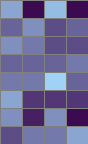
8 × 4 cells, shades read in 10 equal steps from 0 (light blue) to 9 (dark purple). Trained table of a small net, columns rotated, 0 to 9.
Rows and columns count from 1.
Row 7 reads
3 8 3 9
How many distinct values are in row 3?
3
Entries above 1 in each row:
3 4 4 4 3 4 4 4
